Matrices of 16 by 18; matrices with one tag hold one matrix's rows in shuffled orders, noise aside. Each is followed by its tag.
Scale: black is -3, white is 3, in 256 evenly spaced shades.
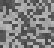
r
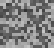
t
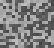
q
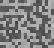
t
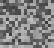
t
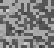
q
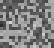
t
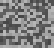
t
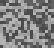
q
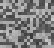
r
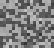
r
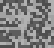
t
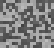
r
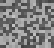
r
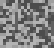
q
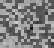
q
